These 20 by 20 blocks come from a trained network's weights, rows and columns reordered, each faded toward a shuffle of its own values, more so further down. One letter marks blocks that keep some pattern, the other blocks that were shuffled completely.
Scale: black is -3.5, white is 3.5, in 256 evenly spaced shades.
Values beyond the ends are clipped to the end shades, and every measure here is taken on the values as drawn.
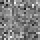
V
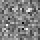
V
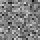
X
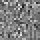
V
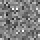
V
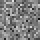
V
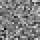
X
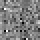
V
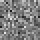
V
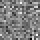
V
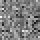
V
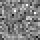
X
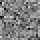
X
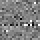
V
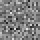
V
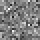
X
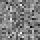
V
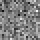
X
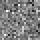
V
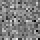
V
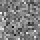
X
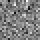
V
